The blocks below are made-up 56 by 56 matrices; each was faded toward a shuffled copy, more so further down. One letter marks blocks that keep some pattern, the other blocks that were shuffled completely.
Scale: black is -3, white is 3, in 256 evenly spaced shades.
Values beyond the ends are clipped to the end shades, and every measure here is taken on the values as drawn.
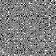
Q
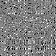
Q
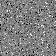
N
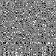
Q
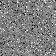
N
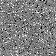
N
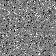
N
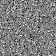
N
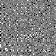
Q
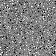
N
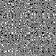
Q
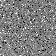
N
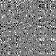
Q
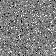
N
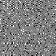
Q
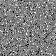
N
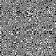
Q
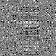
Q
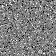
N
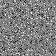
N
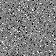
N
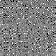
Q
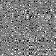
Q
